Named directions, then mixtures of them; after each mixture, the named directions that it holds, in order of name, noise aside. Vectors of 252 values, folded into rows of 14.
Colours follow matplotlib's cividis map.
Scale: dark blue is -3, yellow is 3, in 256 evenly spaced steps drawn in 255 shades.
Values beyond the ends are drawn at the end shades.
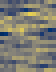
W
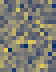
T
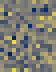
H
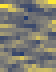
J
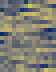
W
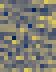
H, J, W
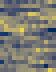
W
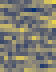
H, J, W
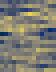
W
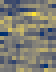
W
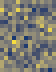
H, T, W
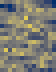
J, T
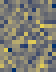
T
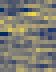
W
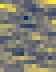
J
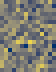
T
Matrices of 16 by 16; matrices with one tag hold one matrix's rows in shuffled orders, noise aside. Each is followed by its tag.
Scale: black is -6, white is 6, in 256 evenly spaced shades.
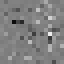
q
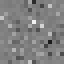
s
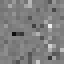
q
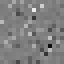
s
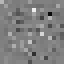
s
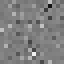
s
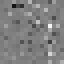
q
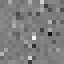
s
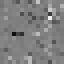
q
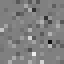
s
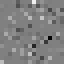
s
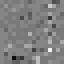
q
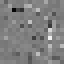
q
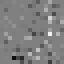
q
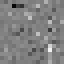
q
